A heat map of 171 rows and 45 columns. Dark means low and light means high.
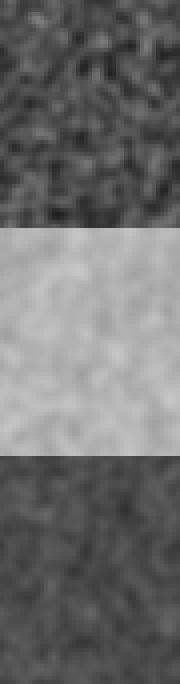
The table splits into 3 rows of 1 panel. Panel 1,1: low, blotchy. Panel 2,1: high, blotchy, faint in contrast. Panel 3,1: low, blotchy, faint in contrast.
